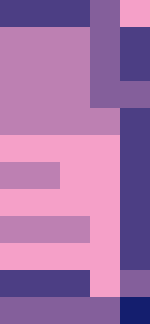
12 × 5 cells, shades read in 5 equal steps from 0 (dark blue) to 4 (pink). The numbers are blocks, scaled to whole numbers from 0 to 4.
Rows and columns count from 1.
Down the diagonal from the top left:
1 3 3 2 1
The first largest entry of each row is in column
5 1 1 1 1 1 3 1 4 1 4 1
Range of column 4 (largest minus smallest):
2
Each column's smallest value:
1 1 1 2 0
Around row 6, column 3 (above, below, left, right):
3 4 4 4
